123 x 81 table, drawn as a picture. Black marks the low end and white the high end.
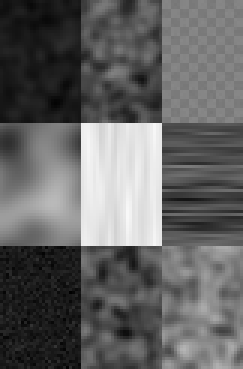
The table splits into 3 rows of 3 panels. Panel 1,1: very low, blotchy, faint in contrast. Panel 1,2: low, blotchy. Panel 1,3: middling, checkered, faint in contrast. Panel 2,1: middling, smooth, strong in contrast. Panel 2,2: very high, streaked downward, faint in contrast. Panel 2,3: low, streaked across. Panel 3,1: very low, fine-grained, faint in contrast. Panel 3,2: low, blotchy. Panel 3,3: middling, blotchy.
